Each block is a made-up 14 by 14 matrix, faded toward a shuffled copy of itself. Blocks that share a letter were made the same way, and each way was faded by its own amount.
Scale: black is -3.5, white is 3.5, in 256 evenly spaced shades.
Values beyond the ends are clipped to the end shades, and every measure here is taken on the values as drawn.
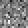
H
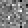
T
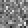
T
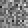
H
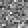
H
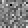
H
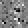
T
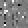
T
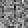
H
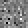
T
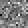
H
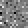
T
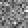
H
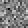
H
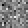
H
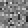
T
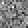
H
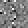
T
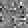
T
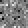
T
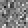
H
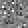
T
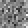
T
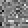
H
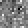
T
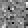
T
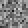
H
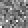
H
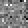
T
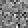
H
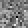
H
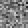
H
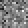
H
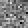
H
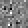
T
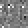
T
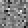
T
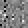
T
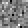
H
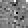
T
